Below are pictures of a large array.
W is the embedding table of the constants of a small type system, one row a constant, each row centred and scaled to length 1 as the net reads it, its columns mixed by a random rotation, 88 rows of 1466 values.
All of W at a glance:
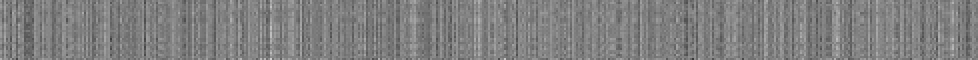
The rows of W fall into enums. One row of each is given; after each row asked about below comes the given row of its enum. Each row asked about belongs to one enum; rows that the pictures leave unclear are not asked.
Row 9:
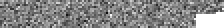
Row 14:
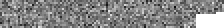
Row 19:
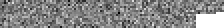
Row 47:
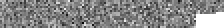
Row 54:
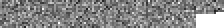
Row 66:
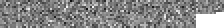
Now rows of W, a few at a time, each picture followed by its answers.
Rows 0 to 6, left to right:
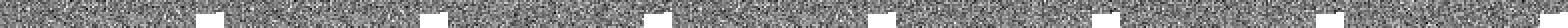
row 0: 66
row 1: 66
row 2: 9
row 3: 66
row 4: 54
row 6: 47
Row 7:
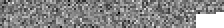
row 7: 19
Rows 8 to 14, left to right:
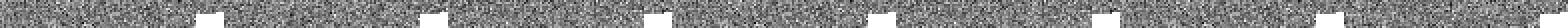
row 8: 47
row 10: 54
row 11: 47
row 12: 54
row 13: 47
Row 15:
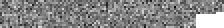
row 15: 14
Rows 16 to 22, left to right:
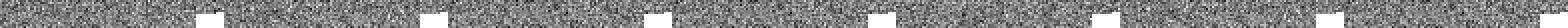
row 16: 54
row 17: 66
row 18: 19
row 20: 9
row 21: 66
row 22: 19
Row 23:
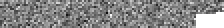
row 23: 9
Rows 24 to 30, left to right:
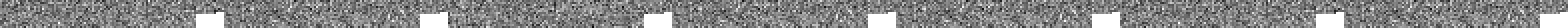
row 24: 54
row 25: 66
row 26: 14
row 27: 66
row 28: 66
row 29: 54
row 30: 66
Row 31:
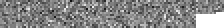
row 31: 66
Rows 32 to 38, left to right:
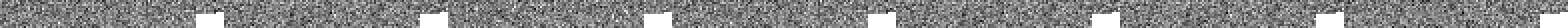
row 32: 54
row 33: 9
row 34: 66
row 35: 54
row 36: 9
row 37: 9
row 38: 19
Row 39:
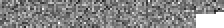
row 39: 54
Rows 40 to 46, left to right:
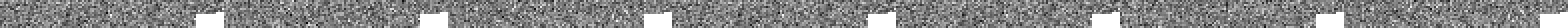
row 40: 9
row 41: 47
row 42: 66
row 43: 9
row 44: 9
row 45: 14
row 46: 66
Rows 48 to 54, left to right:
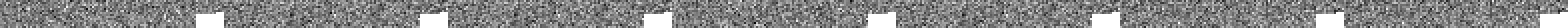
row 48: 66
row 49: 9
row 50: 9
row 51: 47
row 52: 9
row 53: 54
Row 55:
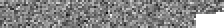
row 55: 9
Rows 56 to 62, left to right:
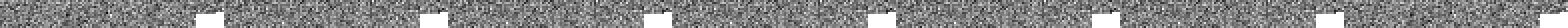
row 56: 9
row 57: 54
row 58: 54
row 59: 54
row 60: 54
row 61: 54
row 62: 9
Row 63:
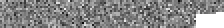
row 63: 47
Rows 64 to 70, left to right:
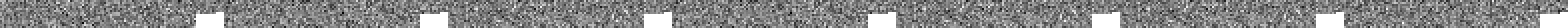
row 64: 47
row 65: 19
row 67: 19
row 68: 66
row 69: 66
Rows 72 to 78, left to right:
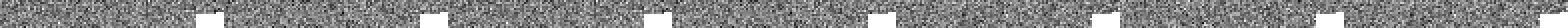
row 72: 54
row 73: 19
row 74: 54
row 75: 19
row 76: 9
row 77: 47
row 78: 9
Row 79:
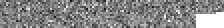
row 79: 66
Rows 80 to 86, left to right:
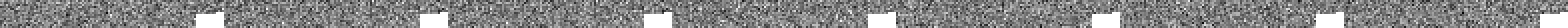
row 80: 9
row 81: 54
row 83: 66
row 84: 14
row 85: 47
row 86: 19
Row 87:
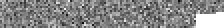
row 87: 47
